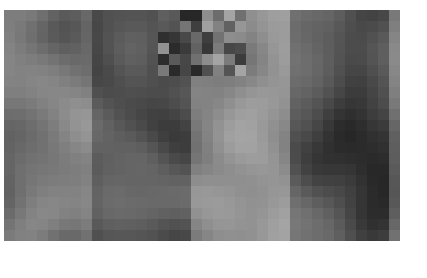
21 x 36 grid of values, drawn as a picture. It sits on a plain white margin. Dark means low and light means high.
An odd patch, rougher than its surroundings, sits in the top middle. Overall the values sit about 40% of the way up the scale. Stripes running up and down repeat 2 times from left to right. The middle right is the ninth with the lowest average. The top middle is the roughest part.
